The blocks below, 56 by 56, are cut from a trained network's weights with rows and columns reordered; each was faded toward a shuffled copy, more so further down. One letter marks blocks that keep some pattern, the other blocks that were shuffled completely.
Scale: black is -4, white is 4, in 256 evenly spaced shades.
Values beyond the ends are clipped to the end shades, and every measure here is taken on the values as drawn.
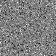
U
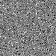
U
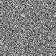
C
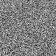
U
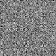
C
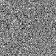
C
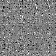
C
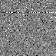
C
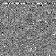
C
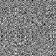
C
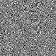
C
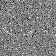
U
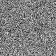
U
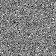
U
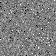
U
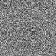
C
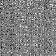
C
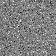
U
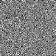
C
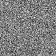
U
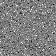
U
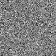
C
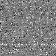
C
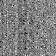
C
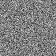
U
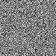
C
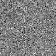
C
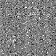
C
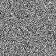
C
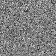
U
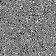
U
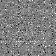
C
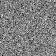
U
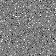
U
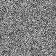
U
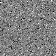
U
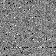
C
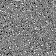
U
